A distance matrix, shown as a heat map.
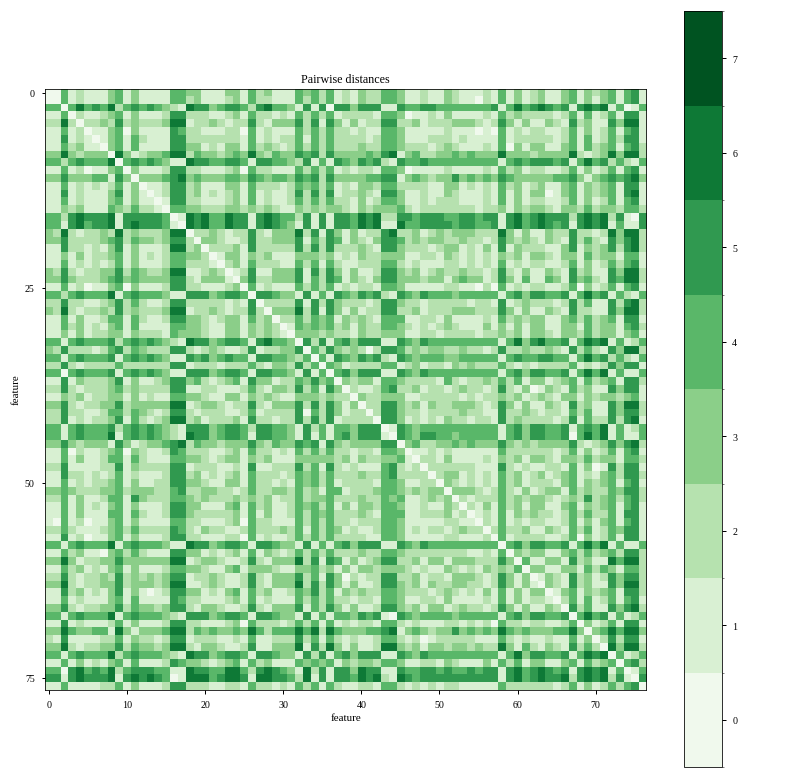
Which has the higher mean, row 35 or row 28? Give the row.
28
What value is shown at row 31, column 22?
1
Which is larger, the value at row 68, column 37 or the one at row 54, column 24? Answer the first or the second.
the second
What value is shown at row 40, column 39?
3
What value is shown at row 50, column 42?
1
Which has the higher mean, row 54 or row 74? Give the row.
74
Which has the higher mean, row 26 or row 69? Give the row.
69
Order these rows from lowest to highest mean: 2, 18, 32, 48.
48, 18, 32, 2
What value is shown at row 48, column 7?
2
